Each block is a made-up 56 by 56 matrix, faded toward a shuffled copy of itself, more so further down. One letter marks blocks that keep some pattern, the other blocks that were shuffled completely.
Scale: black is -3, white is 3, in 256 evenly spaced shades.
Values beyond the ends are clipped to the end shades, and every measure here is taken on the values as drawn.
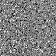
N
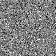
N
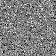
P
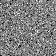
P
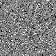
N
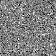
N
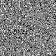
N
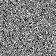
P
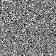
P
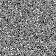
P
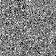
N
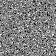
P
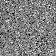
P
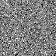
N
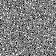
P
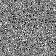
P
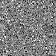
N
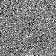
N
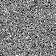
P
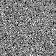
P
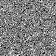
N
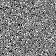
P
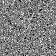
P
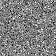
P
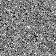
P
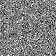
N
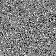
N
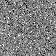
P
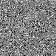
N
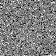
P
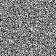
N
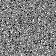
P
